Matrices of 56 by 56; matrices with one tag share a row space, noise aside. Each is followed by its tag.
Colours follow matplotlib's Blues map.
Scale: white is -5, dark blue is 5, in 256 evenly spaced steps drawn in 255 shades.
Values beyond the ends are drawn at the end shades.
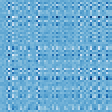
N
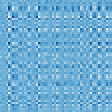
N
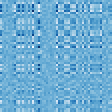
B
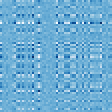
B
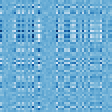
B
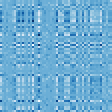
B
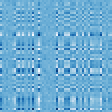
B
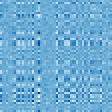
B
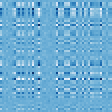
B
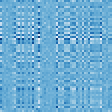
B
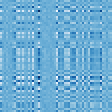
B
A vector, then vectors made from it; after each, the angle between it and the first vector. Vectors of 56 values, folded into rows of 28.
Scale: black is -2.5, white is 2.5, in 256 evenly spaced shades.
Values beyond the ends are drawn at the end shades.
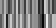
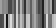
nearly parallel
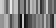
orthogonal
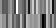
partly aligned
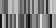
orthogonal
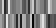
partly opposed
